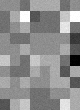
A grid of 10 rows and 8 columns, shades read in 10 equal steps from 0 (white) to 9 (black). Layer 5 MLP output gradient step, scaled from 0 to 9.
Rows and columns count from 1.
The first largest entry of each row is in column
3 4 1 8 8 8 7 8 4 1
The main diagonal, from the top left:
4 3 3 4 4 3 6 6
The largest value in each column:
6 5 5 6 5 5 6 9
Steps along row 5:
same down up same same down up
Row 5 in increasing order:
3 3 4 4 4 4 4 6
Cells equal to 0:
2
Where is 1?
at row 3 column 7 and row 10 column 7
